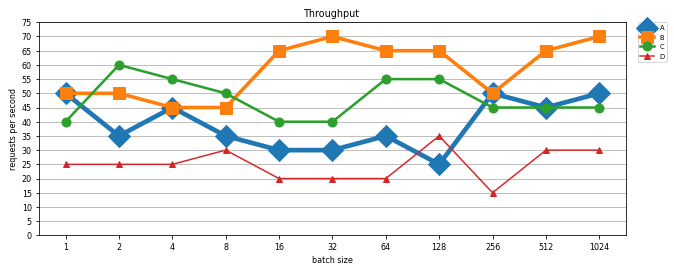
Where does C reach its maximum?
2
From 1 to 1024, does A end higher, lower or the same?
the same
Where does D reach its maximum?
128
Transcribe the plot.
Title: Throughput
x-axis: batch size, ticks 1 2 4 8 16 32 64 128 256 512 1024
y-axis: requests per second, ticks 0 5 10 15 20 25 30 35 40 45 50 55 60 65 70 75
Legend: A, B, C, D
Values:
A: 50 35 45 35 30 30 35 25 50 45 50
B: 50 50 45 45 65 70 65 65 50 65 70
C: 40 60 55 50 40 40 55 55 45 45 45
D: 25 25 25 30 20 20 20 35 15 30 30
